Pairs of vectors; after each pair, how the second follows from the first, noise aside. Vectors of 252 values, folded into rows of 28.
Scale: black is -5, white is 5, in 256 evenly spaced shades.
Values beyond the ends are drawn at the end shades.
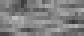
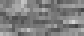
negated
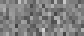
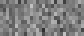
negated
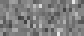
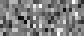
scaled up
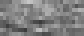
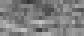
negated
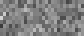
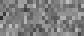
negated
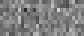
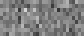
negated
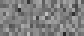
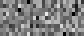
scaled up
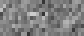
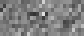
negated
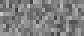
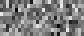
scaled up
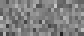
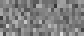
negated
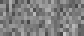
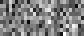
scaled up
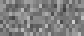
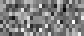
scaled up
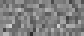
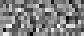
scaled up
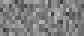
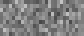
negated
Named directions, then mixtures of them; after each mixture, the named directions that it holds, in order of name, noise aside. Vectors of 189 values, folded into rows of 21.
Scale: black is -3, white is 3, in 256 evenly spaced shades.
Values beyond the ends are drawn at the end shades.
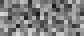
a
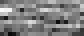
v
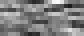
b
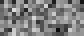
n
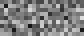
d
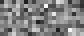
b, n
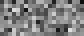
n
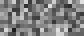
a, n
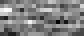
v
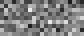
d, n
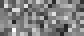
d, n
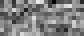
b, n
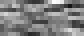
b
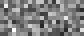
d, n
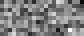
b, n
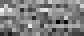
d, v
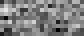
n, v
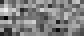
n, v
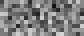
a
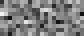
a, v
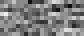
a, b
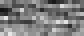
b, v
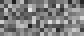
d, n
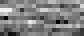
v
